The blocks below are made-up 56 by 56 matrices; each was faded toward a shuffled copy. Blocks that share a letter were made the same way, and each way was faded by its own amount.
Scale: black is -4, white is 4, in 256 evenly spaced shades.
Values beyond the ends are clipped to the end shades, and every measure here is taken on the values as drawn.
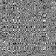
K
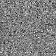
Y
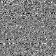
Y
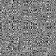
K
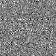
Y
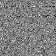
Y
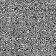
Y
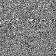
Y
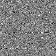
Y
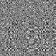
K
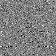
Y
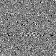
Y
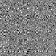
K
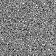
Y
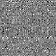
K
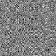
K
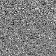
Y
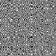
K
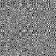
K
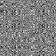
K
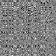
K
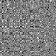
K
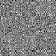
K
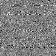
Y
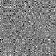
K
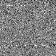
Y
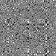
K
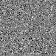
Y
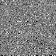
Y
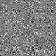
K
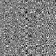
K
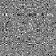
K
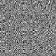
K
